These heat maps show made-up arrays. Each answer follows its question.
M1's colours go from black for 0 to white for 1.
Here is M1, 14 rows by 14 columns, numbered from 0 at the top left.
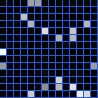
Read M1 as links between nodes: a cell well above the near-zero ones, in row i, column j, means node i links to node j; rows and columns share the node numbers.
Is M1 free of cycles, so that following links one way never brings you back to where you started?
yes
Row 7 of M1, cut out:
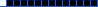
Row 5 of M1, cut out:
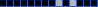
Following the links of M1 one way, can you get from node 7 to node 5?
yes
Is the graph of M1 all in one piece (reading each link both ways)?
no
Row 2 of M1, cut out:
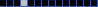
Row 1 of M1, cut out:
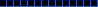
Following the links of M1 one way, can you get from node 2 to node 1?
no
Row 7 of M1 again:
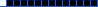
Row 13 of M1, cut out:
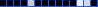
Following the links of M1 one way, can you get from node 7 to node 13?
no
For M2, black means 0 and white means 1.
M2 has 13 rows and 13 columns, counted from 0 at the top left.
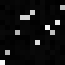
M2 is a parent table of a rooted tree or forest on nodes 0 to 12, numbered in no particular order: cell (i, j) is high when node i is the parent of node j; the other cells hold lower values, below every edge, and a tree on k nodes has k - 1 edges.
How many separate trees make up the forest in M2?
2
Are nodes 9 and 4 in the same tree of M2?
yes
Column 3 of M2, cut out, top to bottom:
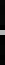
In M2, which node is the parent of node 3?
6
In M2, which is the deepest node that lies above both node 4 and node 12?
6
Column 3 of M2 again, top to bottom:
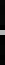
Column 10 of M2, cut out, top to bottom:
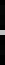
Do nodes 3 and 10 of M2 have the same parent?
yes
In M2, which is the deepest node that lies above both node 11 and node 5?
3
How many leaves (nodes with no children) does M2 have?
4
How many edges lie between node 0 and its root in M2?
5
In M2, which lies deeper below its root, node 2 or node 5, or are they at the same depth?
node 5
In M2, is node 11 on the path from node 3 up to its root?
no
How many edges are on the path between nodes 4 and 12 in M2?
5
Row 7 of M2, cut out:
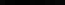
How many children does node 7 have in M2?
0
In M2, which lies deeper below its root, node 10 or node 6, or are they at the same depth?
node 10
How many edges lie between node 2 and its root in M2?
0
